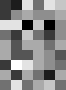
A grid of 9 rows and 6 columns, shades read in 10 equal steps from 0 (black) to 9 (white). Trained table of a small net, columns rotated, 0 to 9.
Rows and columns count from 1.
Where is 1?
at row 1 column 2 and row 8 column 5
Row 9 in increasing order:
4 4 4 6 7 8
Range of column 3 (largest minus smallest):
8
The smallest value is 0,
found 2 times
